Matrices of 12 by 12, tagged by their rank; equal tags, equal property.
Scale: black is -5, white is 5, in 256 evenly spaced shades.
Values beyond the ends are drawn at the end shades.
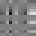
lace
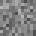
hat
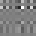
lace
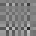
lace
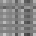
lace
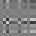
lace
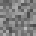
hat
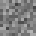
hat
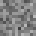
hat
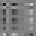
lace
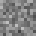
hat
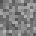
hat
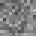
hat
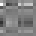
lace
